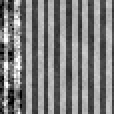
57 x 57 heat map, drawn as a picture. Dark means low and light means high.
Seam: vertical, 20% of the way across, the right part calmer. Average level on the scale: 50%. Grain: streaks running down. Histogram: two levels. Slope: none. Stripes: upright, repeating 10 times.
